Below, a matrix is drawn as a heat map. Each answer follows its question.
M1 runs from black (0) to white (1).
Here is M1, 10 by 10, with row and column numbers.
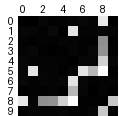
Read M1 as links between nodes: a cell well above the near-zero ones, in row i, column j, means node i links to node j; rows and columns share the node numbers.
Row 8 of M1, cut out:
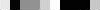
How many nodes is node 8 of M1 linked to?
6
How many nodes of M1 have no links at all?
0
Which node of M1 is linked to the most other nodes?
node 8
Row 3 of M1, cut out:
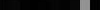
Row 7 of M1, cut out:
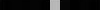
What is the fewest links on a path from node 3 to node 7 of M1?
3
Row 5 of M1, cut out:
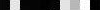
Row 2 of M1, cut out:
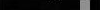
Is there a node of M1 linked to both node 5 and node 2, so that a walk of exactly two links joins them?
yes
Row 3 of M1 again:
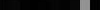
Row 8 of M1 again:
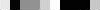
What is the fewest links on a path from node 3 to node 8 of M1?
1
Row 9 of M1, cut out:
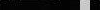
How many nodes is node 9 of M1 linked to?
1
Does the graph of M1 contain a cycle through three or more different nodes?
no
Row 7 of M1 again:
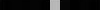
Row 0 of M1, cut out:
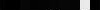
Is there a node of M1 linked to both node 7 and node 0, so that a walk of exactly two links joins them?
no
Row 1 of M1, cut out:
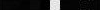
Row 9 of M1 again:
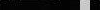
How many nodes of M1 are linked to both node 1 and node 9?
0
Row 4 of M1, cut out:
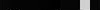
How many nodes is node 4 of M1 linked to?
1
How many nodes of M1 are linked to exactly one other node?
8
